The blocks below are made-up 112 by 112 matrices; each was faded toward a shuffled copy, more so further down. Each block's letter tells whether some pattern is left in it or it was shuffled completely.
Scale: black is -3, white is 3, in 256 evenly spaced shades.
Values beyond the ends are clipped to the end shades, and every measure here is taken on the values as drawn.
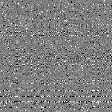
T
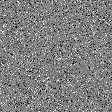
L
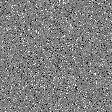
L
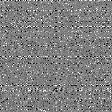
T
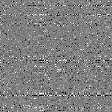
T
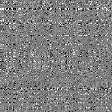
T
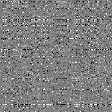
T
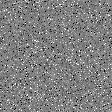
L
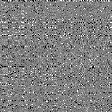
T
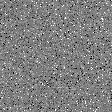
L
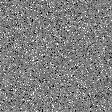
L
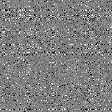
T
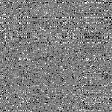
T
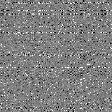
T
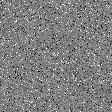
L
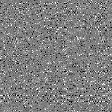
T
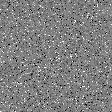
L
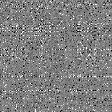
T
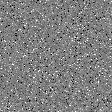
L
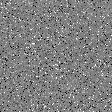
L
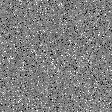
L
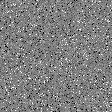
L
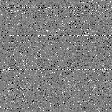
T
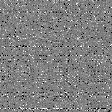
T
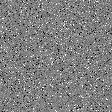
L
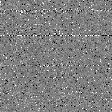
T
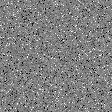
L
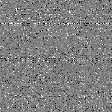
T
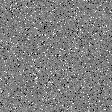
L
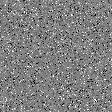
L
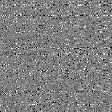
T
